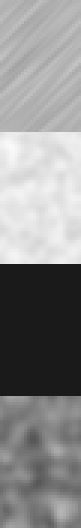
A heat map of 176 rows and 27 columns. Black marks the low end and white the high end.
It is made of 4 by 1 panels. Panel 1,1: high, slanting up to the right, faint in contrast. Panel 2,1: very high, blotchy, faint in contrast. Panel 3,1: very low, flat. Panel 4,1: middling, blotchy.
